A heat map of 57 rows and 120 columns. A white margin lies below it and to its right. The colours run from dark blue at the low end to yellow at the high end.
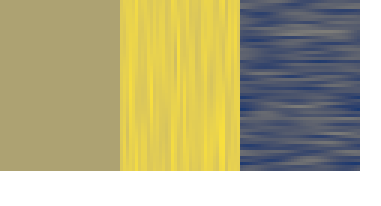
The table splits into one row of 3 panels. Panel 1,1: high, flat. Panel 1,2: very high, streaked downward, faint in contrast. Panel 1,3: low, streaked across.
